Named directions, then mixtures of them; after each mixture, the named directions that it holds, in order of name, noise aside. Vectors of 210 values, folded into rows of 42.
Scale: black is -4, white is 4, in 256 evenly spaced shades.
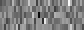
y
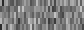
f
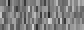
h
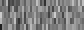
f, h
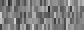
f, h, y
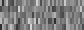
f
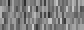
h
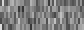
f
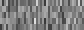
f, h, y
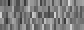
h, y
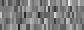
f, h, y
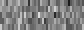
f, h, y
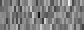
y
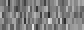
h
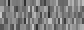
h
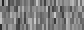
f, h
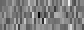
y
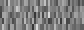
h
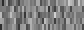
f, h, y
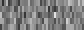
f, h, y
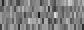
f, y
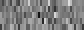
f, y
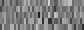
f, h, y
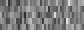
f, h, y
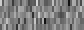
f, y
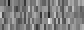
h
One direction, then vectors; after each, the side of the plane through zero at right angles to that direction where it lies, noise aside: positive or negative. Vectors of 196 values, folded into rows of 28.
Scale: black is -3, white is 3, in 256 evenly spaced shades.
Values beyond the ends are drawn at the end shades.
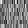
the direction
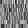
negative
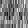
negative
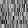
positive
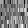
positive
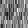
negative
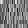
positive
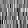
positive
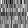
positive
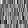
positive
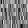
negative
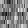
positive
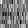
positive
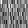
positive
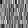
negative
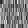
negative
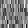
negative
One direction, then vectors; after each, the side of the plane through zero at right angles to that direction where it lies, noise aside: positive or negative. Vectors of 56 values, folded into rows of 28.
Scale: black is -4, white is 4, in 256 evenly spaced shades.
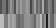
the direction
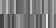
negative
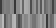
positive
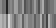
positive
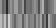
positive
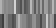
negative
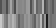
positive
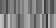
positive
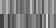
negative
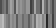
positive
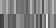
negative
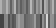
negative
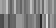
negative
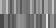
negative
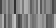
positive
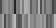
positive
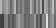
negative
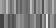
negative
